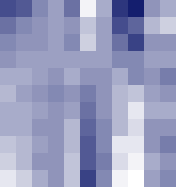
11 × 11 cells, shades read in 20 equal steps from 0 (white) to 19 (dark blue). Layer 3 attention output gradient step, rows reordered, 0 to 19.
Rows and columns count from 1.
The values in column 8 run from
1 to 17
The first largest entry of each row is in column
9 8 9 8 11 6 6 6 6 6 6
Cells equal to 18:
0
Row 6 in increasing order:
5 6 6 8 8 9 9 9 9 10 11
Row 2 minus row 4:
3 2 1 0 1 -3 0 5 3 -2 -4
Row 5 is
7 7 8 9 7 9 9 7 10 9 11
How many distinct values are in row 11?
10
